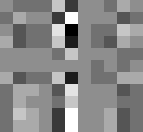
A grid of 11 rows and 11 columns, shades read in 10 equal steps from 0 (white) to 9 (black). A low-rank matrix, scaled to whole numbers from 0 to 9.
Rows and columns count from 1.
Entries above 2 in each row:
10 10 9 10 10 11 10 10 10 9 10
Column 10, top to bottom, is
3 6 2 3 5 5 3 6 5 6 6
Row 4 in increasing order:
2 3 3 4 4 5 5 5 6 6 8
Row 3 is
4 6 5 5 1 9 4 5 5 2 3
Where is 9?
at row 3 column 6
